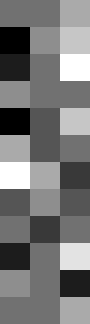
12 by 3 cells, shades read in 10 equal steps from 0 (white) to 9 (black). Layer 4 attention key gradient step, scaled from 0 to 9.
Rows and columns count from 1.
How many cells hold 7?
2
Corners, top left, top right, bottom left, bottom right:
5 3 5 3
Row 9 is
5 7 5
